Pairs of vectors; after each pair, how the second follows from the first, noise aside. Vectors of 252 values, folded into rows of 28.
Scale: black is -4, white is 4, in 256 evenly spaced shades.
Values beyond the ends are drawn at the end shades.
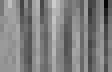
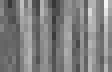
negated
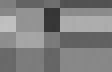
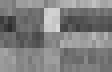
negated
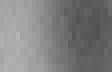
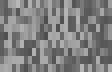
shuffled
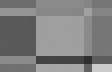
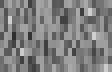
shuffled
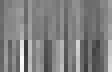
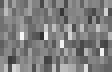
shuffled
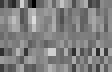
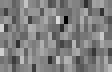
shuffled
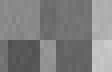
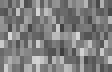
shuffled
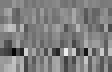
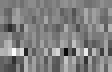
negated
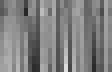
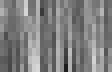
negated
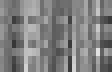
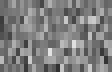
shuffled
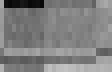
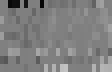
partly zeroed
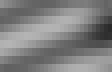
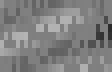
partly zeroed
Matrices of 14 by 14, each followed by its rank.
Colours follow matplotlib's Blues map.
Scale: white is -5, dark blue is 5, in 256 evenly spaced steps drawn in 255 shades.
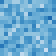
full rank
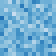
full rank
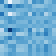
two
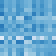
two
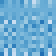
two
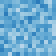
full rank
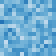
full rank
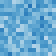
full rank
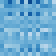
two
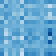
two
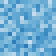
full rank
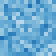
full rank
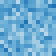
full rank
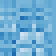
two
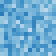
full rank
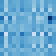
two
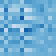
two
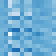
two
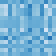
two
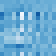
two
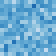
full rank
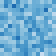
full rank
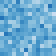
full rank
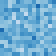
full rank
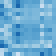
two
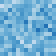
full rank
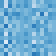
two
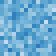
full rank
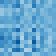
two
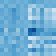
two
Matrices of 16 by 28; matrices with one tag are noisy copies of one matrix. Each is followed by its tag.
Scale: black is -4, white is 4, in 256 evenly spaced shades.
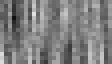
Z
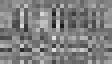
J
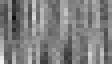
Z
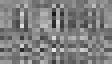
J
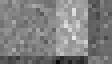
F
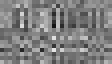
J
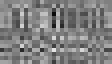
J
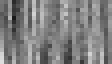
Z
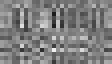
J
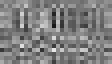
J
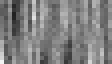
Z
